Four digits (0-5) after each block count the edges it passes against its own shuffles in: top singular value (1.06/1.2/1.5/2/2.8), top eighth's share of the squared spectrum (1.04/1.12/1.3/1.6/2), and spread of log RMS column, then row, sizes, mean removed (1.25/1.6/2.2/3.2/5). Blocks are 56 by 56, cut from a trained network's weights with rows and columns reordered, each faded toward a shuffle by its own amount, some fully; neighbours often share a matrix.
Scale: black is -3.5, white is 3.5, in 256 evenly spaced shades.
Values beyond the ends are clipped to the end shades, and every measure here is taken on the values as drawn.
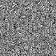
2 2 1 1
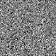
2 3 1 1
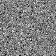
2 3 0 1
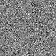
2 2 1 0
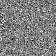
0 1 0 0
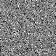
0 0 0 0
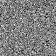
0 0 0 0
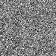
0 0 0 0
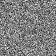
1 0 0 0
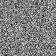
2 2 0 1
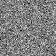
1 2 0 0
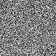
1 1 0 0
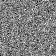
0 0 0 0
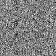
3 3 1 1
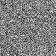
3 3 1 0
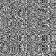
4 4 2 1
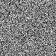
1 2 0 0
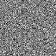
2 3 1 2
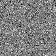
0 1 0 0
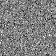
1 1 0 0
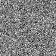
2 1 0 0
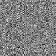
3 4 2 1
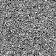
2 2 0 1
